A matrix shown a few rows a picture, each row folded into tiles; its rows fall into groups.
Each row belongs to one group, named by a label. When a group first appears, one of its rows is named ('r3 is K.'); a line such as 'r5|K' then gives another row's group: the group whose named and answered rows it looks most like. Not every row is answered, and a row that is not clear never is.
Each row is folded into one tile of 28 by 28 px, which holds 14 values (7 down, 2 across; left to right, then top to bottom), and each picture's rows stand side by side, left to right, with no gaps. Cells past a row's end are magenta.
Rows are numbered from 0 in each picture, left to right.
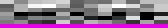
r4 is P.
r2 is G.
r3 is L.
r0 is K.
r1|P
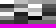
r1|G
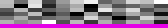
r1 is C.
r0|C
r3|K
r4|L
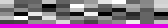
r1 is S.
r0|G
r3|G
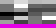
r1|S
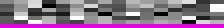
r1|C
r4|L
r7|L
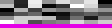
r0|C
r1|G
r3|C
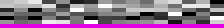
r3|L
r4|L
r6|K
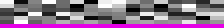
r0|C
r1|G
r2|S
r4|G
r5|S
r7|S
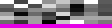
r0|K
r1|K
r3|G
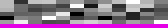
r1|S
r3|L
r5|C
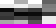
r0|P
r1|C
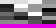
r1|G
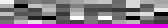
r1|L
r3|S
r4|L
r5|K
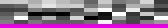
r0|S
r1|P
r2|P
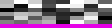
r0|S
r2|P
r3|K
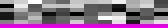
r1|K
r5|C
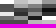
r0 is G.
